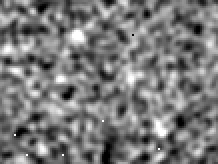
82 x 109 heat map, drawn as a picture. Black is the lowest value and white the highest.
Six lone cells stand out: five far higher and one far lower than their neighbours. Neither half mirrors the other. Overall the values sit about 50% of the way up the scale. No single row or column stands out from its neighbours. The field is mottled with small blotches.
